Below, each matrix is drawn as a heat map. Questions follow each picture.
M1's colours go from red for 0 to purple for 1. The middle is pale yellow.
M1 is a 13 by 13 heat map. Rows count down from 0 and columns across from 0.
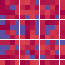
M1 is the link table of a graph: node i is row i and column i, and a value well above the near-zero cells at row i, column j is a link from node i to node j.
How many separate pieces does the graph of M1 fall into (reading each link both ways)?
1
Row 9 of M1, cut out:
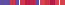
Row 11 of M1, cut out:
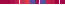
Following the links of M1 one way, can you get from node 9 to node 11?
yes
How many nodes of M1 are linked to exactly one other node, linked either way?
1
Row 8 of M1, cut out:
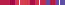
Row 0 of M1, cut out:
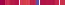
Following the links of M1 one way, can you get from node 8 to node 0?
yes
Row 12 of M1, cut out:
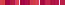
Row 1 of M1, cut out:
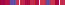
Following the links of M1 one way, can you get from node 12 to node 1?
no
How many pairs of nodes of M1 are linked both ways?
5
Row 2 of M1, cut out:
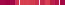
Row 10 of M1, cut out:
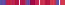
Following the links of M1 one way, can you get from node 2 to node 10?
no
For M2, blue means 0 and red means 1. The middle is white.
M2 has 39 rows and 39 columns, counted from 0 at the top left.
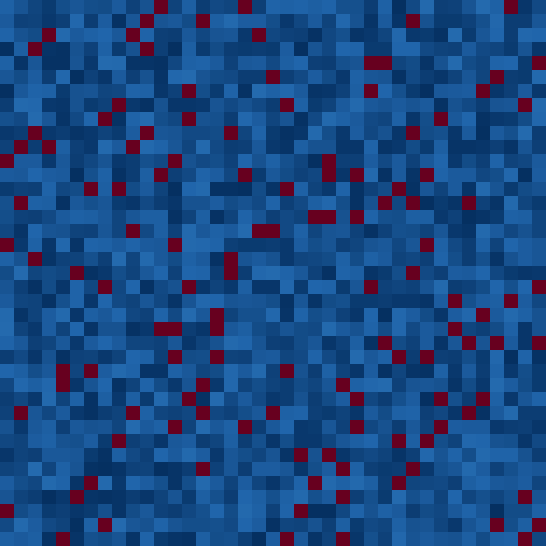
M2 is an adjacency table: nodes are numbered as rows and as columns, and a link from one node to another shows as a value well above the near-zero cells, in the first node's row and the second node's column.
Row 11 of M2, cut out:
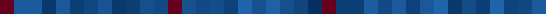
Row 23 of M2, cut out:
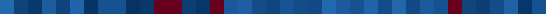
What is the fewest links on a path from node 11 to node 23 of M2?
1
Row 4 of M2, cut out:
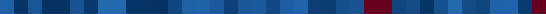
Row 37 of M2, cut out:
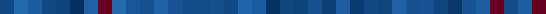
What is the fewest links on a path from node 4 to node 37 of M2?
2
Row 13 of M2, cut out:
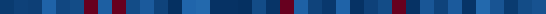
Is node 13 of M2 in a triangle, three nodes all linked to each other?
no
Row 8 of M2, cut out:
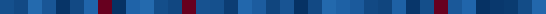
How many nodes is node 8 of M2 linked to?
3
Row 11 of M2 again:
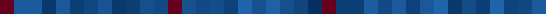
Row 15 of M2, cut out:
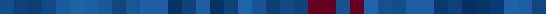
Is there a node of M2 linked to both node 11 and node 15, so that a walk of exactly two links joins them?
yes
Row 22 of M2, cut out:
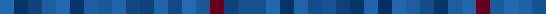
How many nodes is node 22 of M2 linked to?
2
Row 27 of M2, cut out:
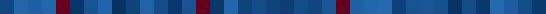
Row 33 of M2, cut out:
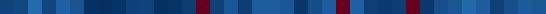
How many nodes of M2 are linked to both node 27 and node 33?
2
